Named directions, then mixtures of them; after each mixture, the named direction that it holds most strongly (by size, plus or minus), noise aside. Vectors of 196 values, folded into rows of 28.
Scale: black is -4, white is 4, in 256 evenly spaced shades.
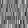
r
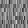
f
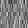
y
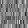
r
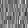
r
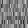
r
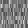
f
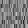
f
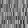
r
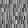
f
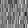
y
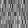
y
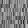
f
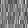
y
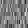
r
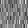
y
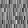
f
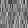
y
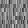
f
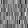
r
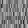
r
